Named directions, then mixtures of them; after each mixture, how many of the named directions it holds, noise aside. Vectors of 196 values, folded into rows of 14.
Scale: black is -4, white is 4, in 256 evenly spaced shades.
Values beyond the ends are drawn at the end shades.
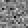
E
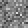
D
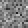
one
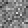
one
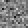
one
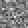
one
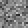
two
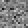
one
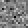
one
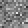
one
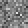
one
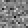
one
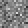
one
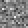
one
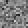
two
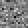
one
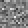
one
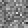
one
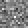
two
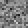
two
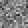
two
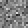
two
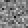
one
